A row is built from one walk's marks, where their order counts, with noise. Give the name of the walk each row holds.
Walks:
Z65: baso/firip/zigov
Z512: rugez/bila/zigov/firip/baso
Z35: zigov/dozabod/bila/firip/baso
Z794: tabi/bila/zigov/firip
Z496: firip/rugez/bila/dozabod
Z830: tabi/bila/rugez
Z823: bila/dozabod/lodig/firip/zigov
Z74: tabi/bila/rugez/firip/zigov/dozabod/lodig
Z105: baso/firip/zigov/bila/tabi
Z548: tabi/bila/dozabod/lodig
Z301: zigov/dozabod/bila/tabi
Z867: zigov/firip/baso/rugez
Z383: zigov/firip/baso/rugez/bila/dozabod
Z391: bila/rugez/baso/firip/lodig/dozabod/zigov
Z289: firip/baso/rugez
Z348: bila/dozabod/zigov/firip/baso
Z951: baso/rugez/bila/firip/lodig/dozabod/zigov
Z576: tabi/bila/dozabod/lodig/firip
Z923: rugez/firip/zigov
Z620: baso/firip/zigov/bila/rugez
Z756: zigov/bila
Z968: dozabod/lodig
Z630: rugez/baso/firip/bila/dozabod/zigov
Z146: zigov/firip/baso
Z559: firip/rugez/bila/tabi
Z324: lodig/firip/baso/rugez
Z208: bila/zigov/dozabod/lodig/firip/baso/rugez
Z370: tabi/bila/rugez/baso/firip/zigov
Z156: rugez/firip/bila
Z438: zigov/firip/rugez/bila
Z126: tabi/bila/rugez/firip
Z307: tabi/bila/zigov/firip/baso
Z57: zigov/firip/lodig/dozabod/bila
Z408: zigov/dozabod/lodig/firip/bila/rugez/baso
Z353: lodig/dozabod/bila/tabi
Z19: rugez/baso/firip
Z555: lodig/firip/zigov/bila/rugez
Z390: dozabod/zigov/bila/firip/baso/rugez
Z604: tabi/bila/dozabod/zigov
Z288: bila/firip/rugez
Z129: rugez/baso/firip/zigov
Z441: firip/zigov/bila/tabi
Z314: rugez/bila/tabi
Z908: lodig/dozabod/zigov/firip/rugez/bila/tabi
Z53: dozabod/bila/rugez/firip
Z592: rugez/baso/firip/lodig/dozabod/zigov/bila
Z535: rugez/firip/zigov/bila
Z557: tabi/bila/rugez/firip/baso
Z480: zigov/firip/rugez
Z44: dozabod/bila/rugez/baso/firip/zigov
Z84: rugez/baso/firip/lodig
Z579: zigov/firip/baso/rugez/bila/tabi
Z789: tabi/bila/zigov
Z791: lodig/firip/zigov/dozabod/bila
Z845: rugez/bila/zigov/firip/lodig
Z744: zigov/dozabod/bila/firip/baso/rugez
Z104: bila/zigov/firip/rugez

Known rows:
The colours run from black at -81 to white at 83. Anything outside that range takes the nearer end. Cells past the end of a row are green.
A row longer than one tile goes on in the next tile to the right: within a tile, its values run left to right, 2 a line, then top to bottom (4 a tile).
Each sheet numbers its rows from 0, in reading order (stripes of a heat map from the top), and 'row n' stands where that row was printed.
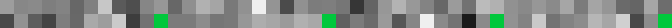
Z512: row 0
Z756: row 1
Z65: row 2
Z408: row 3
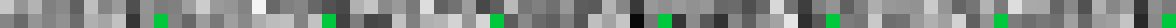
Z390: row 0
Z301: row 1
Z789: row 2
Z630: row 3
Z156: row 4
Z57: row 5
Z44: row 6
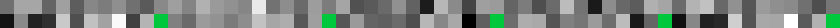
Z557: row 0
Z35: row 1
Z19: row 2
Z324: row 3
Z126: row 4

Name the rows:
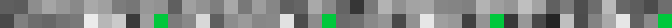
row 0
Z579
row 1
Z791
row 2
Z146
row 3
Z314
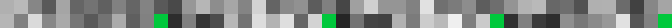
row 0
Z968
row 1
Z307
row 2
Z794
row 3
Z288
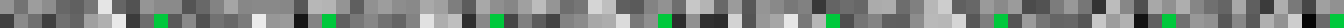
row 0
Z535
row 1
Z620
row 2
Z383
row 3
Z104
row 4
Z830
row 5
Z438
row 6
Z129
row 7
Z592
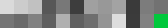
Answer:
Z53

